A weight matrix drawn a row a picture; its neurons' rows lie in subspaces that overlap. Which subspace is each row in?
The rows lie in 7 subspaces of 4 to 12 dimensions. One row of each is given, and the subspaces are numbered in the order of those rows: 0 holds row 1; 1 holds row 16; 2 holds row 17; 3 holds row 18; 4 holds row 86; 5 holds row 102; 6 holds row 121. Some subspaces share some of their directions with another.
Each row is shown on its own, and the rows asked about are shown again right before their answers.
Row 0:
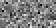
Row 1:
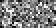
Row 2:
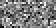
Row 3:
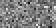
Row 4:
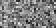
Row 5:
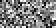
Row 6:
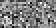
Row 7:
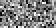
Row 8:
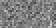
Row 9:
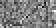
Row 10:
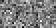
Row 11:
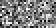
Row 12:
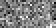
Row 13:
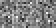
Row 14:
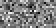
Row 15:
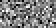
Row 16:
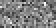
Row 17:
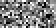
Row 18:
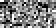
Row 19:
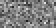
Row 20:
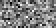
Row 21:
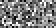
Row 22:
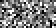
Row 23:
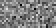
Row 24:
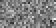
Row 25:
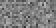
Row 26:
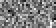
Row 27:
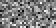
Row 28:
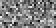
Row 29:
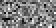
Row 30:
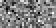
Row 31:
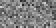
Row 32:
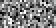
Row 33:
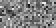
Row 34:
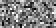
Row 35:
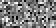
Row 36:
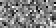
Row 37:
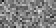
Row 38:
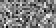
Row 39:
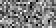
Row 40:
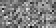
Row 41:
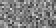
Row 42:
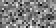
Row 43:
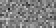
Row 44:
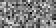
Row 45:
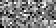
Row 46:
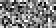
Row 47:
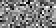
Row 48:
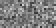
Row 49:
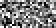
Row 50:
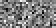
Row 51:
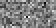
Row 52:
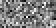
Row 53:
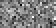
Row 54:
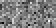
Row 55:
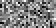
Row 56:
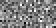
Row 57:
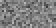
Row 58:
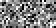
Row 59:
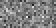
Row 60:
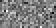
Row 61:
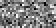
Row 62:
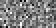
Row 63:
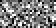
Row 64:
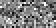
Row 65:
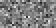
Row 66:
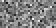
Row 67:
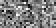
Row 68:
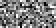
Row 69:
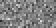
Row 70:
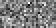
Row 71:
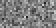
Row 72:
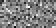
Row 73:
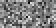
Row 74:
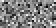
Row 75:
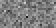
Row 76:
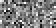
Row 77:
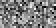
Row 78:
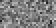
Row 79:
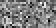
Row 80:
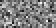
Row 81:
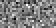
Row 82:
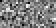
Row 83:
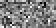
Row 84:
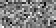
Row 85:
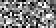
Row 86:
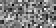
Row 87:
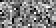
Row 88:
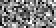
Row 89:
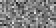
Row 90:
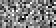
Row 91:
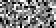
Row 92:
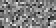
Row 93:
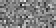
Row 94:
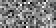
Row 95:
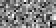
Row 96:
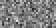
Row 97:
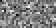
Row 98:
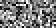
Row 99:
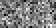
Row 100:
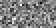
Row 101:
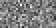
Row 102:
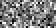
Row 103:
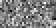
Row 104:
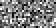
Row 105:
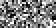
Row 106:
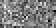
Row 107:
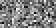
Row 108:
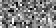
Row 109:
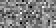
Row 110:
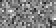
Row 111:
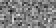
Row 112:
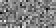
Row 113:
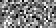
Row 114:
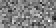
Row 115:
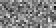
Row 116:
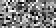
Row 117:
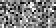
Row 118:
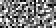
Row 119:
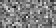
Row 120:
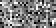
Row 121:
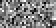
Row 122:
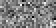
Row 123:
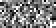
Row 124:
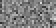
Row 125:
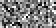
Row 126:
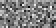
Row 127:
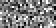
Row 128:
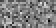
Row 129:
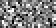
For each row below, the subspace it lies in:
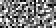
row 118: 4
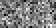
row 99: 5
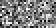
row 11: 5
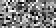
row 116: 3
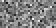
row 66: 5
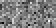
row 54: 3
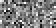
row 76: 1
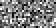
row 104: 3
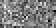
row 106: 3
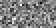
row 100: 5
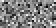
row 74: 5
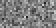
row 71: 3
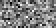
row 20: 4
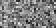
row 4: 5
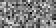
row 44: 3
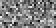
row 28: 5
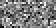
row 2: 2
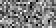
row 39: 4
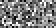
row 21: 5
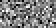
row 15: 4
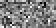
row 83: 2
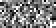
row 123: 3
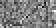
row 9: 3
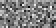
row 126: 5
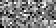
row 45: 2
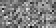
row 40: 5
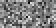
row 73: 4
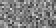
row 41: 5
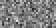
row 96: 0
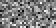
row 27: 5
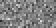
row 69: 4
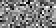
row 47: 4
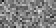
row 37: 4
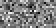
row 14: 4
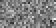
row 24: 3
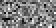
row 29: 4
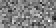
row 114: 3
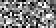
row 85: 2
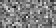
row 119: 6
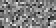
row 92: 5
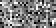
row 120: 3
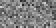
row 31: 1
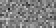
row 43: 4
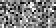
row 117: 0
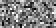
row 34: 0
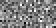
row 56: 4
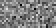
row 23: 4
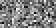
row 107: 3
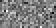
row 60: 4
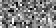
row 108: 5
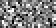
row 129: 3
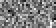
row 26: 0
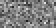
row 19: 4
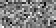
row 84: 2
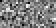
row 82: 4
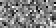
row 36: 3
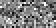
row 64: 1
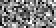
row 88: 5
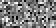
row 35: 5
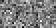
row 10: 1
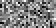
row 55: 3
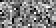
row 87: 3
